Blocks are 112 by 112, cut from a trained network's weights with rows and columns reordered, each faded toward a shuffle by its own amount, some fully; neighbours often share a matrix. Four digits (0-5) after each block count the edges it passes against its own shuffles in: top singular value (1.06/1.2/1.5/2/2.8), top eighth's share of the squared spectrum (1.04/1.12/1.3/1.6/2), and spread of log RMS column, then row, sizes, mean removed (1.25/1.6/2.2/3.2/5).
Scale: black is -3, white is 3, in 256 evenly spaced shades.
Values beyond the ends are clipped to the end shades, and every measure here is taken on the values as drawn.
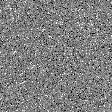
1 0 0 0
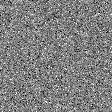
0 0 0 0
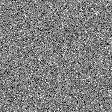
0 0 0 0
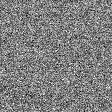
0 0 0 0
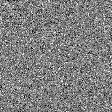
2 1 0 0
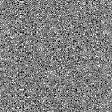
4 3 2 2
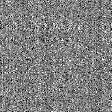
2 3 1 2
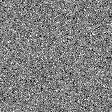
0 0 0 0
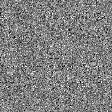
2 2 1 2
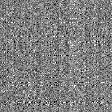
3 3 1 3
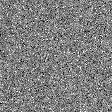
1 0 0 0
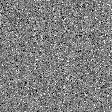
1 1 0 1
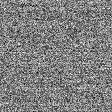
2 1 0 0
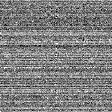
5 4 2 3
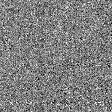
2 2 0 1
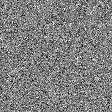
1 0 0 0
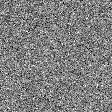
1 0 0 0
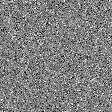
1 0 0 0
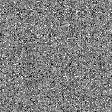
2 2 0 2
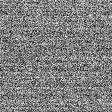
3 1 0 0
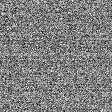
2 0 0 0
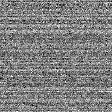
4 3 2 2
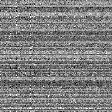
5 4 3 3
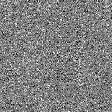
3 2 1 1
